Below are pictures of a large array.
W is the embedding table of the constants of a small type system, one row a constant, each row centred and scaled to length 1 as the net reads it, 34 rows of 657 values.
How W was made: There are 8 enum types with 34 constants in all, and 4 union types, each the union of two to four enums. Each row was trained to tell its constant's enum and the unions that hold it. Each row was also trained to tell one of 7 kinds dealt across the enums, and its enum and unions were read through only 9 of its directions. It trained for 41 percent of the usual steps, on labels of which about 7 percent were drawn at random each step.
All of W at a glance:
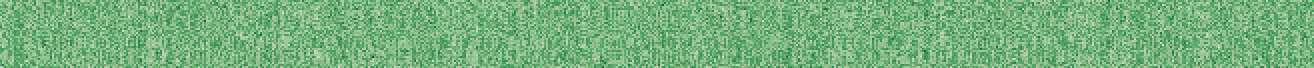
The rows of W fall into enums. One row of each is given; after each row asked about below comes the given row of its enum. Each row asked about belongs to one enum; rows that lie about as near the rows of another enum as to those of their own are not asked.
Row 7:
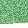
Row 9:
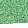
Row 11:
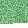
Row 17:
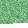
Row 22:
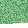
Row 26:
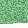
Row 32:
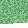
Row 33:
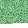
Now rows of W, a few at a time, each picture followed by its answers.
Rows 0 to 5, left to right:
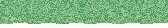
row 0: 17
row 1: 26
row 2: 17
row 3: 11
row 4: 11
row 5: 7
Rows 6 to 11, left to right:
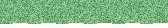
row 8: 33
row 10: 32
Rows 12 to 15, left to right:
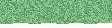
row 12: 9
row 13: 7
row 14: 11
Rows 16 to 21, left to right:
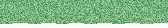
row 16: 33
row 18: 11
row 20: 22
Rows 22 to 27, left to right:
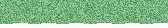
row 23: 22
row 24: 26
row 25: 32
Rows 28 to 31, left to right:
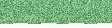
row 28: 26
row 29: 7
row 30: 7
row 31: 26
